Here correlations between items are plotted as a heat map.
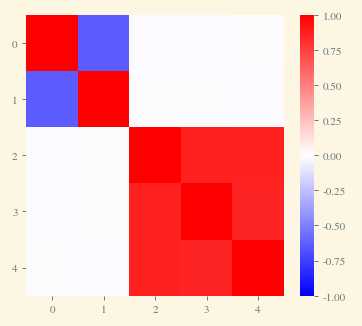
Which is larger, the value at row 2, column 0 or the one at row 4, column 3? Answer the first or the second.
the second
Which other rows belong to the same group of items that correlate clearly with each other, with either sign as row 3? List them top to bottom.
2, 4
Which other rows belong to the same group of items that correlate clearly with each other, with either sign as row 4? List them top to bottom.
2, 3
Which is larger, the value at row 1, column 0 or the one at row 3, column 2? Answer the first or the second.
the second
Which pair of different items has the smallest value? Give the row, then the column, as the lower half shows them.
1, 0
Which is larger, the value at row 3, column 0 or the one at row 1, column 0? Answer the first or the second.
the first
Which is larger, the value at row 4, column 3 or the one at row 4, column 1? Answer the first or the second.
the first
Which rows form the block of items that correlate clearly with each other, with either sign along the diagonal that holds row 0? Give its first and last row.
0 to 1
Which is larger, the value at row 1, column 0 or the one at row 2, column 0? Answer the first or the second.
the second
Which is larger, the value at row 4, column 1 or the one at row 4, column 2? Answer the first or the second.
the second
